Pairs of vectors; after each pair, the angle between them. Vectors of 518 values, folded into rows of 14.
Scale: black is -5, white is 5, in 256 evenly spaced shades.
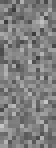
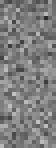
partly aligned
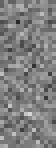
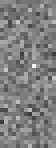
partly opposed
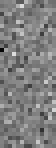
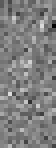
orthogonal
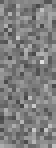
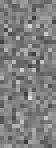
partly aligned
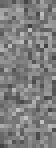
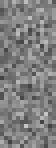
partly opposed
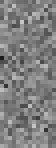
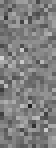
nearly opposite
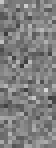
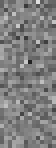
partly opposed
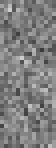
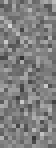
partly opposed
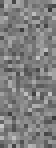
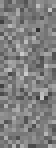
partly opposed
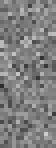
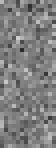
orthogonal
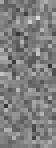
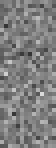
orthogonal
